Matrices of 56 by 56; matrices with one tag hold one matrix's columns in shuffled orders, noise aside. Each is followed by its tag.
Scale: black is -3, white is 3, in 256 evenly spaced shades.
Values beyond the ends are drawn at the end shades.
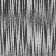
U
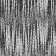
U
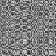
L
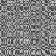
L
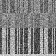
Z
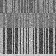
Z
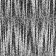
U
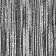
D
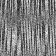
U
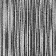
D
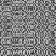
L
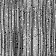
D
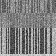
Z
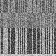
Z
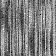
D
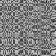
L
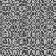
L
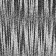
U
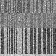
Z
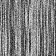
D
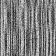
D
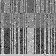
Z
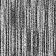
D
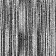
D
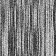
D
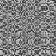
L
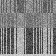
Z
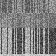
Z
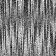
U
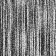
D
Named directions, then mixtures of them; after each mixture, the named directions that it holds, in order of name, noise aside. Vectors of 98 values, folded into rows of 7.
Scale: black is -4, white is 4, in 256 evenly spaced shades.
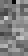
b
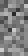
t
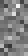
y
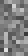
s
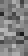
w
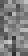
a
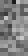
b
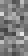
w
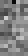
b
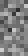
t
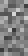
t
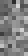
b, y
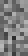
a, s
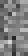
a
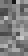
b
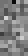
b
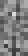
a, b
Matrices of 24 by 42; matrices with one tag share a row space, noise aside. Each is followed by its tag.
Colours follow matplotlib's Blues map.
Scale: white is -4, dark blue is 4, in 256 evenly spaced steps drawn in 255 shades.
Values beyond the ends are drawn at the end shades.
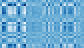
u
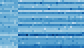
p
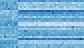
p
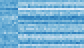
p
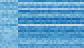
p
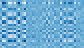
u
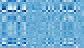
u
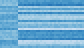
p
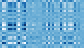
u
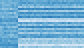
p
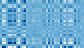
u
